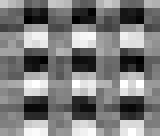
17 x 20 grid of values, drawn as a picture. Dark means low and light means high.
There is no seam. No overall slope runs across the table. Overall the values sit about 50% of the way up the scale. Horizontal stripes repeat 3 times down the table.
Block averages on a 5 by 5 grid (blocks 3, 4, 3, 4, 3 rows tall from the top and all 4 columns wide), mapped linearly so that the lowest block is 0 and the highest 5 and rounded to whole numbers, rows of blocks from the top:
21021
44544
11121
33333
44544
